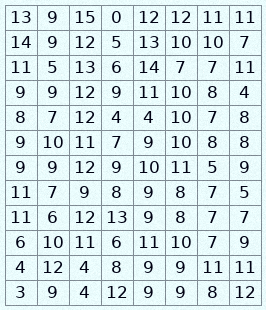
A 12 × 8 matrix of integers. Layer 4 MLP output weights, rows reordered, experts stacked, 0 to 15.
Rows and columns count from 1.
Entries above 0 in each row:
7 8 8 8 8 8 8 8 8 8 8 8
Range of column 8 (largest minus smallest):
8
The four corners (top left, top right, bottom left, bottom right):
13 11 3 12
